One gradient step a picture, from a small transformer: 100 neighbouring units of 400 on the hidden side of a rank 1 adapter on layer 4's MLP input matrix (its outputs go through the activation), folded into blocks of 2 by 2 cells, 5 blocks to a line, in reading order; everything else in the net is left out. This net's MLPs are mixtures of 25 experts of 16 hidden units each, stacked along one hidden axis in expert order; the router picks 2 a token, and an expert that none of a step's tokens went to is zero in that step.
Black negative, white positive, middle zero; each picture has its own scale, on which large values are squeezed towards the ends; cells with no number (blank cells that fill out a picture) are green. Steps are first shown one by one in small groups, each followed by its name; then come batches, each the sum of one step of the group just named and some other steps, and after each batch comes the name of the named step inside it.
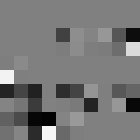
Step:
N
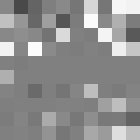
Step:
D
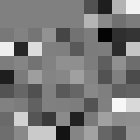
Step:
N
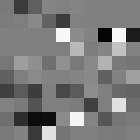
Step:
N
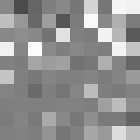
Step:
D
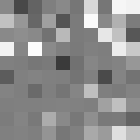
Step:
D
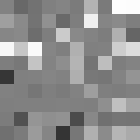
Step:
D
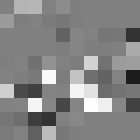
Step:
N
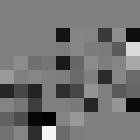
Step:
N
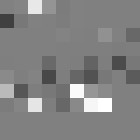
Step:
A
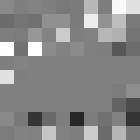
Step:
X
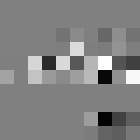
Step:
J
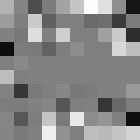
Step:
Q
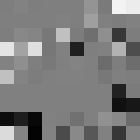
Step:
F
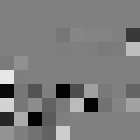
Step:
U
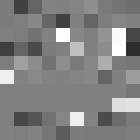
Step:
J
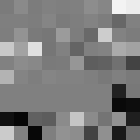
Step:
F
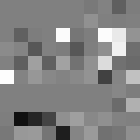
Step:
J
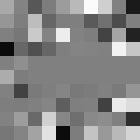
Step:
Q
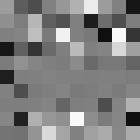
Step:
Q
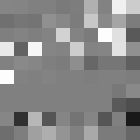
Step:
X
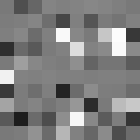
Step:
U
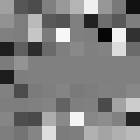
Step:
Q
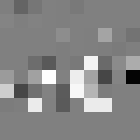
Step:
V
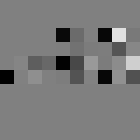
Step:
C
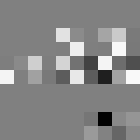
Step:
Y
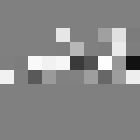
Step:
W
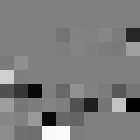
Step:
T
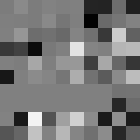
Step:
Y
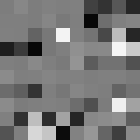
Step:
T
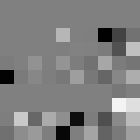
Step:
Y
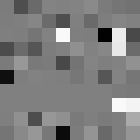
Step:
C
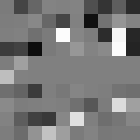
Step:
T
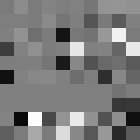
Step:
C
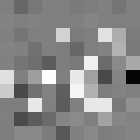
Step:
V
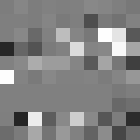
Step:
W
